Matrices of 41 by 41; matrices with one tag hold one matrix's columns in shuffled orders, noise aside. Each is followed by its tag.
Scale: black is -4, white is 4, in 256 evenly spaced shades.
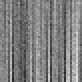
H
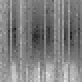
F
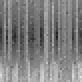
F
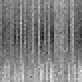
F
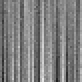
H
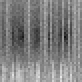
F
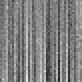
H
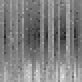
F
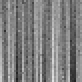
H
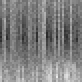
F
